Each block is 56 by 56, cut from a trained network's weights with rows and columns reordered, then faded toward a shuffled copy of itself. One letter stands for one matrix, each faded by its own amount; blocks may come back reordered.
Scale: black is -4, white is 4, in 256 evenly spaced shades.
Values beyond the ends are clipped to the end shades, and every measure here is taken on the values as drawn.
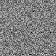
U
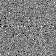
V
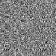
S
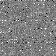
V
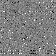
V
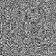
S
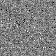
V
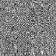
S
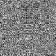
S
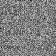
U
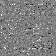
V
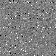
V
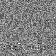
U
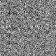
S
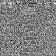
U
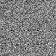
U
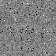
V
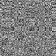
S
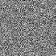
S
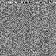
U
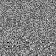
U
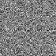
S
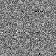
U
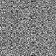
S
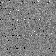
V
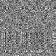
S
